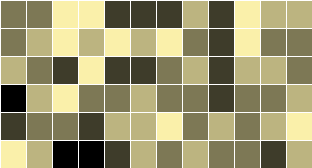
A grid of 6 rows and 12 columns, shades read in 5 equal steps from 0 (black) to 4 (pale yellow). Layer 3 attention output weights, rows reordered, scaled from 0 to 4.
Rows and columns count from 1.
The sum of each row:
29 34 26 26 30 24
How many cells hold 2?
22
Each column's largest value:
4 3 4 4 4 3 4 3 3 4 3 4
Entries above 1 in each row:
8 11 8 10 10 8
